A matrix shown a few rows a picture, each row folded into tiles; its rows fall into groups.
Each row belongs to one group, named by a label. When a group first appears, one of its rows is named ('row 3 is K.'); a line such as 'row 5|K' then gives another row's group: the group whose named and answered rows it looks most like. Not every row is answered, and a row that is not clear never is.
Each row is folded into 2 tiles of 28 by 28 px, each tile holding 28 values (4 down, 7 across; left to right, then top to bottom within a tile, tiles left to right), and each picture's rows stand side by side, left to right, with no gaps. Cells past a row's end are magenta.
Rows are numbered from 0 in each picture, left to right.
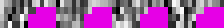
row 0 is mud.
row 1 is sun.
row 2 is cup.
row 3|sun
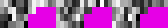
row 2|mud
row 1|mud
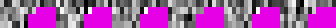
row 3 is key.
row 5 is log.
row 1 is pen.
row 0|mud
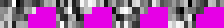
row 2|cup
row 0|log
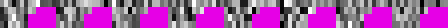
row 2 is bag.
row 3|cup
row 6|cup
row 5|sun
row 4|log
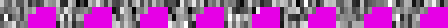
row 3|cup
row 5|key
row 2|cup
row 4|pen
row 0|key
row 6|log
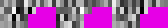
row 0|log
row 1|key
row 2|mud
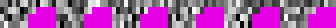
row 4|mud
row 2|log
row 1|sun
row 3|key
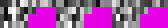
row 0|cup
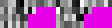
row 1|log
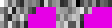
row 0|mud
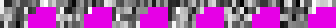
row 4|pen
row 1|pen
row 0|bag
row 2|key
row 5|sun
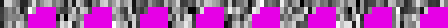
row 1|key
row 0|sun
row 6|mud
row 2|mud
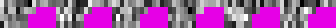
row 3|sun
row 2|key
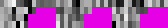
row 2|bag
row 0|mud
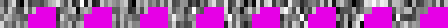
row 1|key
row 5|pen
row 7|key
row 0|log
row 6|sun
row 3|bag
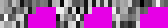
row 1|pen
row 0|mud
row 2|bag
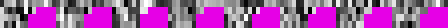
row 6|key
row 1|pen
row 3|sun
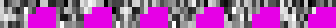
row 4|cup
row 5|pen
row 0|bag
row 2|cup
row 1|cup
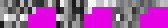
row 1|sun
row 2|key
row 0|pen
